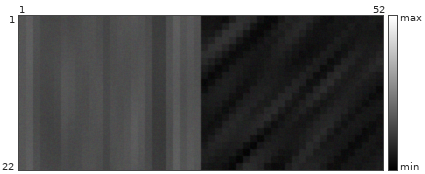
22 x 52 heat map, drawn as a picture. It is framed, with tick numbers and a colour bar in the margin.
The table splits into one row of 2 panels. Panel 1,1: low, streaked downward, faint in contrast. Panel 1,2: very low, slanting up to the right, faint in contrast.
